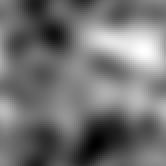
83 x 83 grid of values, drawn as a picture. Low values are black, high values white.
No lone cell stands out from its neighbours. There are no regular stripes. The texture varies smoothly and slowly. The bottom middle is the ninth with the lowest average. The halves do not mirror each other.
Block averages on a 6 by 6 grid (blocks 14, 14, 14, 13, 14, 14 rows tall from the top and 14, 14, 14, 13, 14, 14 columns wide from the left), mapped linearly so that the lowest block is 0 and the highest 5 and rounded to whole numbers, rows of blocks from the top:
2 1 2 2 2 3
2 1 2 4 5 5
2 2 3 3 3 4
2 2 3 3 4 3
3 2 2 1 1 2
2 1 1 0 1 2
